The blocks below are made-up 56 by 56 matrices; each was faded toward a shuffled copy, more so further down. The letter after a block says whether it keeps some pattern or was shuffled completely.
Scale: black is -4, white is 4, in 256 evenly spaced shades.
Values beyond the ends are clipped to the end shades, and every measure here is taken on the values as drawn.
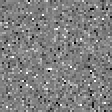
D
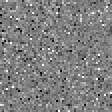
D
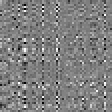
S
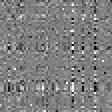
S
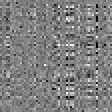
S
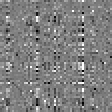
S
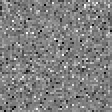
D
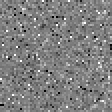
D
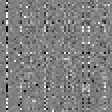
S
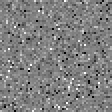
D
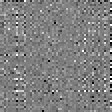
S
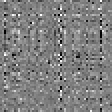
S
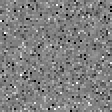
D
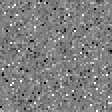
D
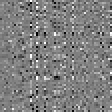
S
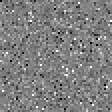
D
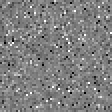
D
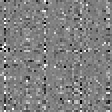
S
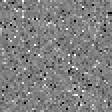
D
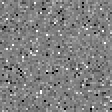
D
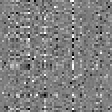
S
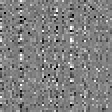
S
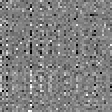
S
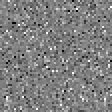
D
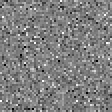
D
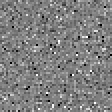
D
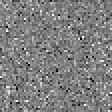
D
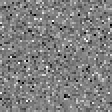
D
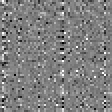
S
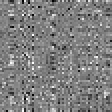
S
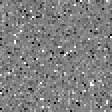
D
